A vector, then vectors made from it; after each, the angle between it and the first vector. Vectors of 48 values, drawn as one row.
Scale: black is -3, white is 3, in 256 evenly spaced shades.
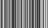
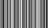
partly opposed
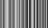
orthogonal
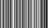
nearly opposite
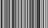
nearly parallel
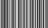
partly aligned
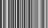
orthogonal
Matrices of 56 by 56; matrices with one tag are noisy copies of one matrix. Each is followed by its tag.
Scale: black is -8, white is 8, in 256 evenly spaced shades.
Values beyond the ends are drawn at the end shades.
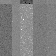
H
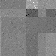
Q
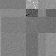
Q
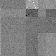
Q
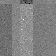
H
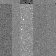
H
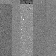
H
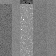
H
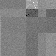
Q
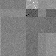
Q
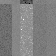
H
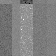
H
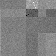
Q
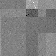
Q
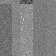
H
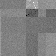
Q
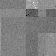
Q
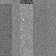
H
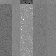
H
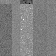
H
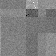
Q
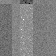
H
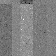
H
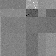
Q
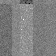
H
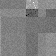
Q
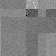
Q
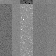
H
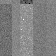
H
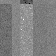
H
